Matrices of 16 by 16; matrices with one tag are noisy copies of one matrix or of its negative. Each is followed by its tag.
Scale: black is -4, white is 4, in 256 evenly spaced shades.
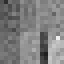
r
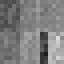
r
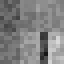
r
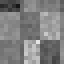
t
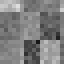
t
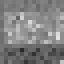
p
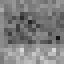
p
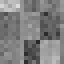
t
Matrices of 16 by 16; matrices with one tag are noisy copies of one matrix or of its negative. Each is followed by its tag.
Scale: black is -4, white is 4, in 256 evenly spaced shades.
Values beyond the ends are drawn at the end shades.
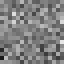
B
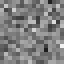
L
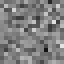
L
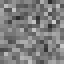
L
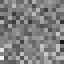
B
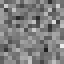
L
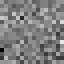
B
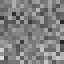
B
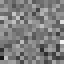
B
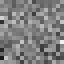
B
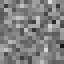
L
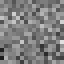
B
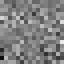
B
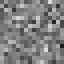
L
